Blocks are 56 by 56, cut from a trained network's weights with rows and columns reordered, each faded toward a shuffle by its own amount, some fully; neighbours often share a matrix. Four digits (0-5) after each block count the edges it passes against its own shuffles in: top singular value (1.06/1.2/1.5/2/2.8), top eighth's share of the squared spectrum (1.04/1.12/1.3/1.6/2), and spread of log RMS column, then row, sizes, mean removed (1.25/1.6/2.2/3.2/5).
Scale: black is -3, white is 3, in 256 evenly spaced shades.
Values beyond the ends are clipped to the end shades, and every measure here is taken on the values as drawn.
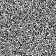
2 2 0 0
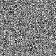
3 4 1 0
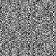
4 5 3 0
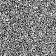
1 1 0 0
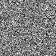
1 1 0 0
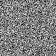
1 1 0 0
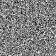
0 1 0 0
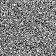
0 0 0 0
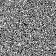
0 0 0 0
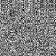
4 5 2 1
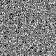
2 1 0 0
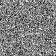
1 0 0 0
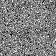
0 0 0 0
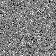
0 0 0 0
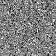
2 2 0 0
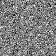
2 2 0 0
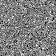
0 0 0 0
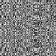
4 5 3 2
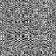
4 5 3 2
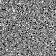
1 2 0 0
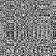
4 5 3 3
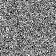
1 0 0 0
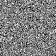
2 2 0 0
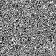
2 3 0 1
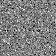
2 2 0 1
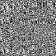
3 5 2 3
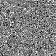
2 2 0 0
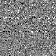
3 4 2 2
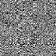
3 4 2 2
